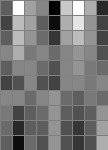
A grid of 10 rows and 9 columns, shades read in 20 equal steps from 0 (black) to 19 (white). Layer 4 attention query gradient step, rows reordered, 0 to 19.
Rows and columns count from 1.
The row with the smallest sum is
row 10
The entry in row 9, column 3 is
7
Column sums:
75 95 94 80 68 97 103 92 81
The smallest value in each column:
5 1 7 6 0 6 4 6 3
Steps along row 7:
same down up up down down up down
